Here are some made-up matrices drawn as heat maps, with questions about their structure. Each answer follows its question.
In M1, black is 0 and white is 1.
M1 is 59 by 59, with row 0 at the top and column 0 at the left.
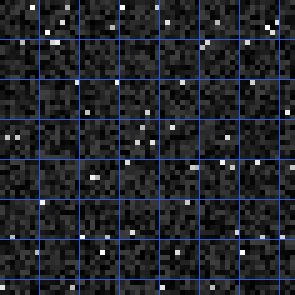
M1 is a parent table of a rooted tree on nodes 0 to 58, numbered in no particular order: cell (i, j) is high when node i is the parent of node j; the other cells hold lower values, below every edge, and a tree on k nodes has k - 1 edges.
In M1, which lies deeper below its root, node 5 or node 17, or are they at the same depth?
node 17
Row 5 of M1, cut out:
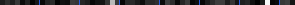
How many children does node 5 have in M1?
2
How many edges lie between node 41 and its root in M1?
12
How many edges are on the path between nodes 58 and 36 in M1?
5
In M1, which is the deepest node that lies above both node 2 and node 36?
47
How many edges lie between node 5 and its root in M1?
0
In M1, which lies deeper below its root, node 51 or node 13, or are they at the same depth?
node 13
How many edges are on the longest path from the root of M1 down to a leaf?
19
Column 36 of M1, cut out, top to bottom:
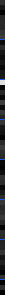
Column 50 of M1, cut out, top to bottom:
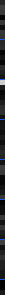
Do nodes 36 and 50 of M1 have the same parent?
yes
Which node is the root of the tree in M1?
5
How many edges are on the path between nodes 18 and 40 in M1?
9
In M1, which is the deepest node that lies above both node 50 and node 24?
1
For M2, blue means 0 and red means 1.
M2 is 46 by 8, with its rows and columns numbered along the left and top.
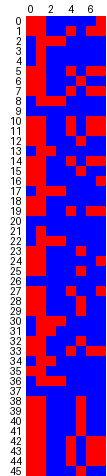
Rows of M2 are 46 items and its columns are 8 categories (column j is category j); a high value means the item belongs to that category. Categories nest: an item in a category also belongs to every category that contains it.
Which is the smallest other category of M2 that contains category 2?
1
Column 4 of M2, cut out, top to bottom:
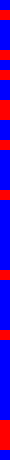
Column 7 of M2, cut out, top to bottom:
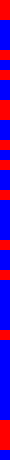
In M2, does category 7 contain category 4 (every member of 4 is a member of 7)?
yes
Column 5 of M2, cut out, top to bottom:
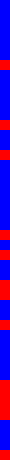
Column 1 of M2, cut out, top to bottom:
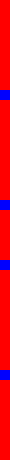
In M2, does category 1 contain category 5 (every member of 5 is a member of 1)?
yes
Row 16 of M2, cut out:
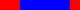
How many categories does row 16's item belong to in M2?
3
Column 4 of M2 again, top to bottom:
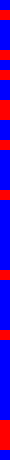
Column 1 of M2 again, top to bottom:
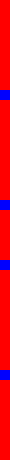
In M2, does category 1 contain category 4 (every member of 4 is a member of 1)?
yes
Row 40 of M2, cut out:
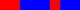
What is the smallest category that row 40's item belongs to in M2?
5
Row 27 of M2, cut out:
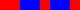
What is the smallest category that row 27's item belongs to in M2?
4
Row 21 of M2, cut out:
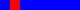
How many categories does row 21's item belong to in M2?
1
